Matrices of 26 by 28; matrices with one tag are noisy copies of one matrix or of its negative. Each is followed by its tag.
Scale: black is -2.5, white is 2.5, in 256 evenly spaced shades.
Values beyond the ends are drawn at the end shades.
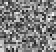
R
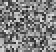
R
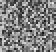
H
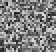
R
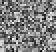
R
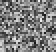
R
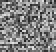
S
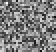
R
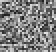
S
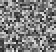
R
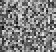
H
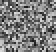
R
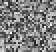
R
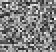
S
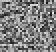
S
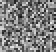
H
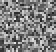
R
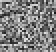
S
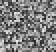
R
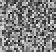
H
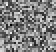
R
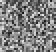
H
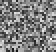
R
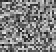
S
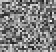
S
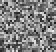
R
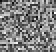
S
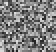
R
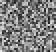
H
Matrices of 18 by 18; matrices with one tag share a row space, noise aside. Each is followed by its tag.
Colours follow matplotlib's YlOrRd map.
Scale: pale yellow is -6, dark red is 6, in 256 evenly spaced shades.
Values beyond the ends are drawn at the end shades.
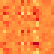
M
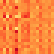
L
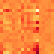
M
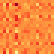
L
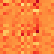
M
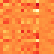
M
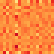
L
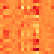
M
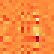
M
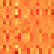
L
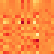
M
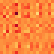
L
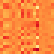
M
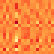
L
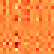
L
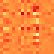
M
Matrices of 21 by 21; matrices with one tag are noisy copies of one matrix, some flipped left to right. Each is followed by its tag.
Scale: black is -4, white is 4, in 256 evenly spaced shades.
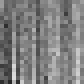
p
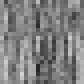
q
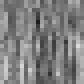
q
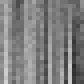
p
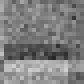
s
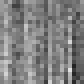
p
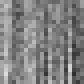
p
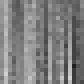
p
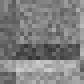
s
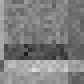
s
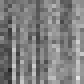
p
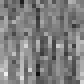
q
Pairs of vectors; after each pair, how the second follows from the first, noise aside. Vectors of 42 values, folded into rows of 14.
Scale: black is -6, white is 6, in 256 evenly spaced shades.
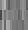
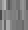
copied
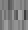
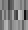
scaled up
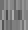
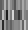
scaled up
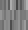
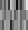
scaled up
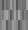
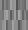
copied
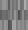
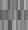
copied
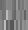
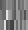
scaled up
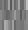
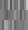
copied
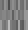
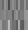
copied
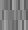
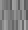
copied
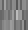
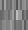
copied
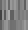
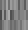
copied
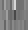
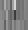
copied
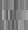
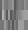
copied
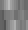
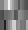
scaled up
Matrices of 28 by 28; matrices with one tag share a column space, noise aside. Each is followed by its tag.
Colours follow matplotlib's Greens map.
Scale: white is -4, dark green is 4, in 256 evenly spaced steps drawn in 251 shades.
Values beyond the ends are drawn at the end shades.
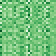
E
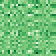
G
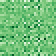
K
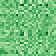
G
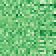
G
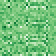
K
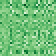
G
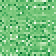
K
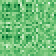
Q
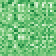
Q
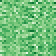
E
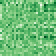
Q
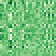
Q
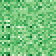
K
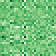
K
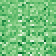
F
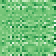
K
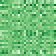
G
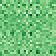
G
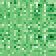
Q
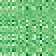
K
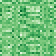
E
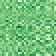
K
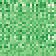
Q
